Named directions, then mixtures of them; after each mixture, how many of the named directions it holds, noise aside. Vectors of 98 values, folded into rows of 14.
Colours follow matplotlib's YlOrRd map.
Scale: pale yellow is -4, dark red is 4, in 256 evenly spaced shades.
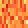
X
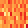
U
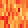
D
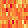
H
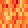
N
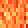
two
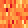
one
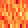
two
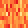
three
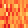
two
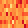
one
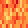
one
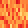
two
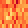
one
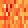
three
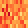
three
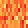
three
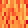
three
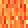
two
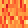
one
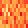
three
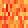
three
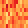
three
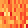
one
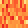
one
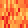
one
